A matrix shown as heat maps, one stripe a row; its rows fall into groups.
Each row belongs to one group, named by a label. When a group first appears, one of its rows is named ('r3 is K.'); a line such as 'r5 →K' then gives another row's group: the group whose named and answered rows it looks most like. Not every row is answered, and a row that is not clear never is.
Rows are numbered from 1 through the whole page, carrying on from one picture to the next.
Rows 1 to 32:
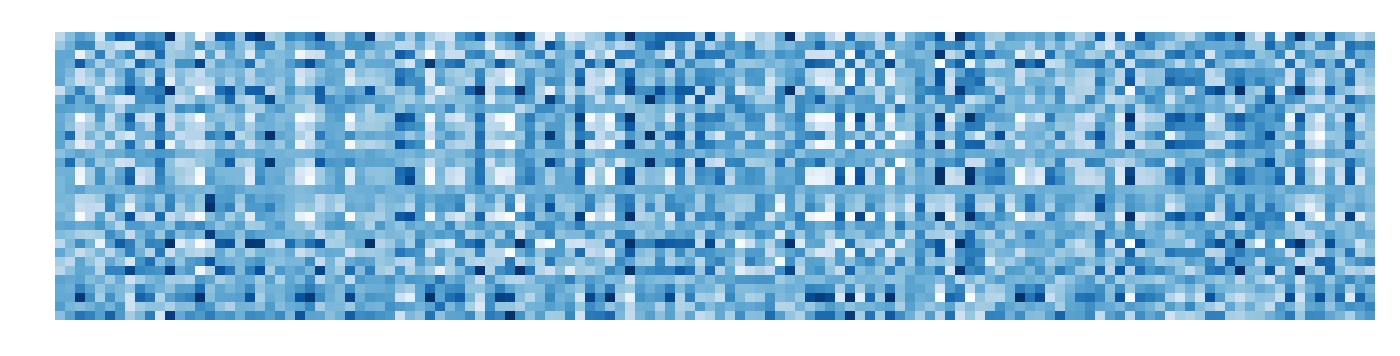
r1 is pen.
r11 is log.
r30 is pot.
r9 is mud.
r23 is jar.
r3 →log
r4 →pot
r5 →log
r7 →pen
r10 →log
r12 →jar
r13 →log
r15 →jar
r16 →log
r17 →log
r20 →jar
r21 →log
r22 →mud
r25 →log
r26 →jar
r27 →pen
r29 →pot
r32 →pot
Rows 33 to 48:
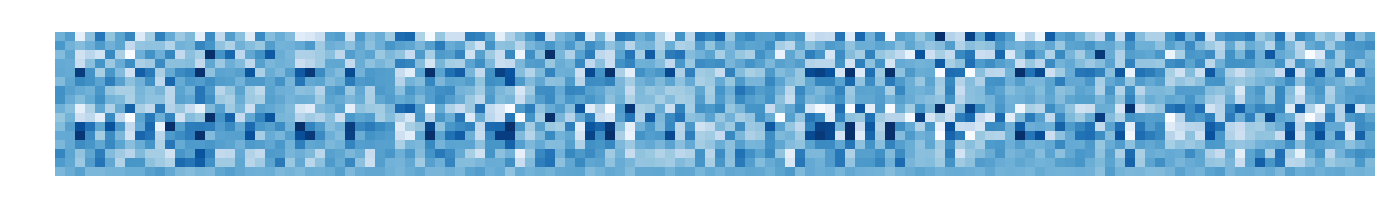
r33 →log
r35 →jar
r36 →log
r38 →pot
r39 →mud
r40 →mud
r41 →log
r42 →jar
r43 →pot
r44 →pot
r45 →pot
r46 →mud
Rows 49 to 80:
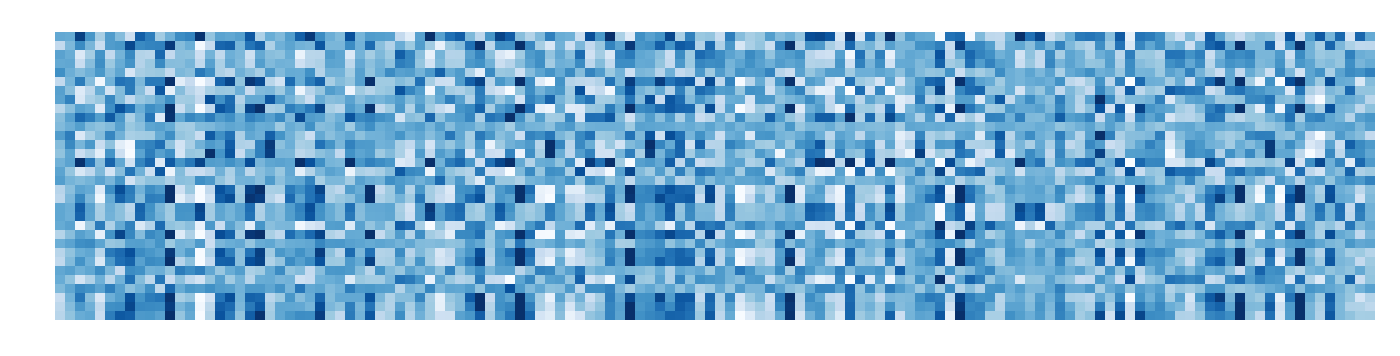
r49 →pot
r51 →log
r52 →log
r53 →mud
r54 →pen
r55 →log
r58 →pot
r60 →jar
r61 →jar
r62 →jar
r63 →pot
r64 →log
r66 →pen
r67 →pen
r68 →pot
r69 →pot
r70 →log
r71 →pen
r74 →pen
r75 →mud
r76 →log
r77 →pot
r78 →pen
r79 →pen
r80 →pen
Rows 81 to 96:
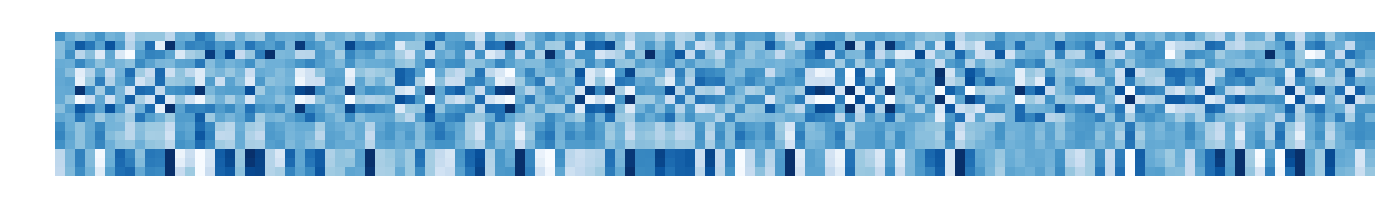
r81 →mud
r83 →jar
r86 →log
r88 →log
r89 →pot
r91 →mud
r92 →mud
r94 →pen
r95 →pen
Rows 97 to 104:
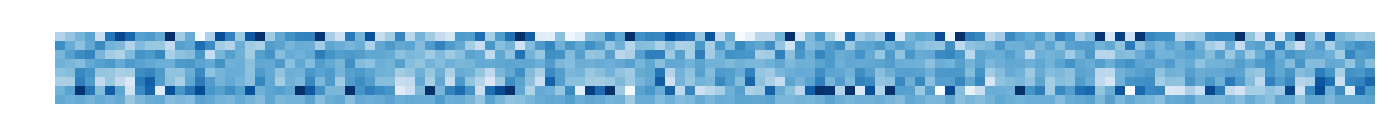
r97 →pen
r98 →mud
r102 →jar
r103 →pot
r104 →mud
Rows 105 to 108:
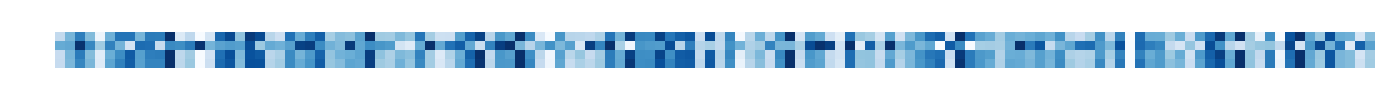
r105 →pen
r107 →pen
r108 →pen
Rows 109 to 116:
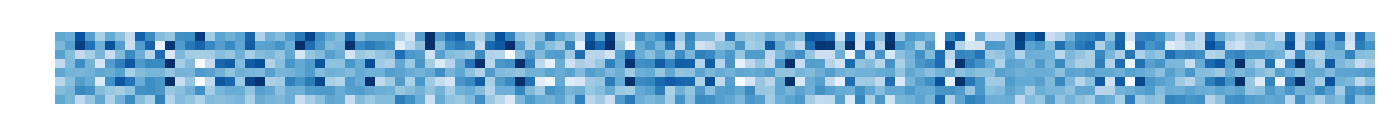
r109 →pot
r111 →log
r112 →pen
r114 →pen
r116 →log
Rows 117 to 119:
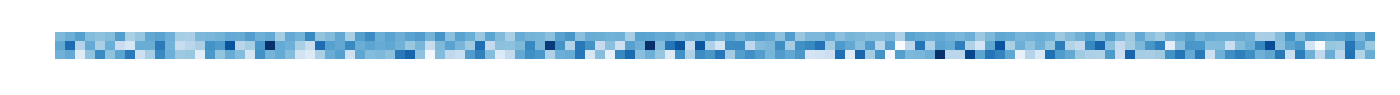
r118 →jar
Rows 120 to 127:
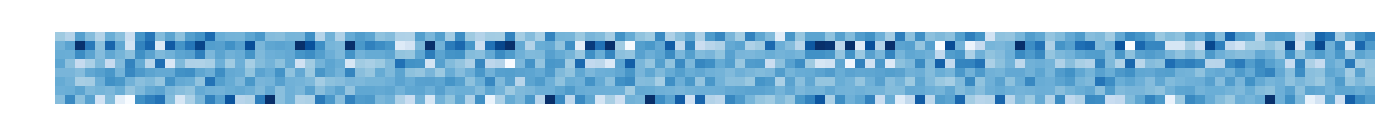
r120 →jar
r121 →pot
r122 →pot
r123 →log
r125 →jar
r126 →mud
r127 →jar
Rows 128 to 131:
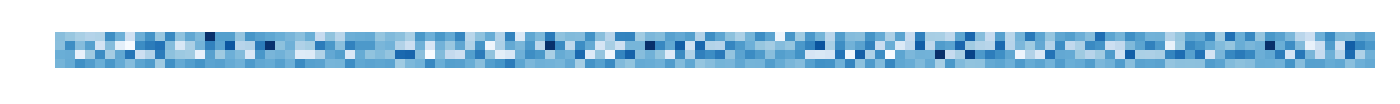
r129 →jar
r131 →pot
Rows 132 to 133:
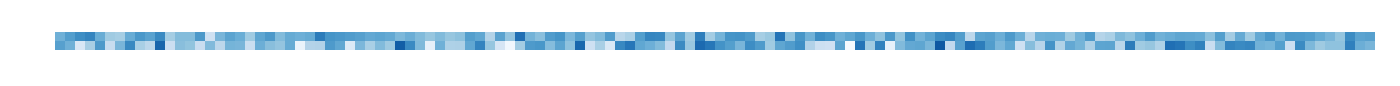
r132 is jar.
